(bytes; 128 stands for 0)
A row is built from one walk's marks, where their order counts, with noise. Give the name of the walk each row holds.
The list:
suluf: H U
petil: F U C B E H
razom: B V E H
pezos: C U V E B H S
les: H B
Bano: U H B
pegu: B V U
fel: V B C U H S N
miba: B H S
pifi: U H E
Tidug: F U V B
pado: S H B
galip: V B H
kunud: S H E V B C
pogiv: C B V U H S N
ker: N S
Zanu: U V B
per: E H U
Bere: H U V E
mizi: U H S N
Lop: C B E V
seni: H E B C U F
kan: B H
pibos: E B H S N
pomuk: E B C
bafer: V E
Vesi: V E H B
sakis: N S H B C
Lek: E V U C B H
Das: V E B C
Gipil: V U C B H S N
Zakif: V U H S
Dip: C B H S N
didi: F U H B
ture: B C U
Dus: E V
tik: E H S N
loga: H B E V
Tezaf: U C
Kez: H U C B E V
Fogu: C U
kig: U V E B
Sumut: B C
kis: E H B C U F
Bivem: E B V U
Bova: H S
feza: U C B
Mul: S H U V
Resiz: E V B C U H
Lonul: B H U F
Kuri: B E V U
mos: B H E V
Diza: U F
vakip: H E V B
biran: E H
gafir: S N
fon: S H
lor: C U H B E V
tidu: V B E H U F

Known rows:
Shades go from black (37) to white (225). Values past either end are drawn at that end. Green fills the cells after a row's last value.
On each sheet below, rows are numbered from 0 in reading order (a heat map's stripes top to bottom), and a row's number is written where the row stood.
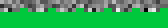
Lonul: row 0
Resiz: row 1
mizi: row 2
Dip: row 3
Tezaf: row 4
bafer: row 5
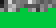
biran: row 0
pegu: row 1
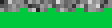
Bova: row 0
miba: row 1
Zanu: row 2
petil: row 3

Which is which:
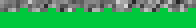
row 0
Gipil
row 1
kig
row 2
galip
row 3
Zakif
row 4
didi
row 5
pifi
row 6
gafir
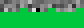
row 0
pezos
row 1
Sumut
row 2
Mul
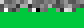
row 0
feza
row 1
ture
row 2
Dus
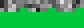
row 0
tik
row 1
kan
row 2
Tidug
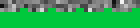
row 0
pibos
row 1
tidu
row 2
razom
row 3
lor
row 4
seni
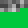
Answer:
kunud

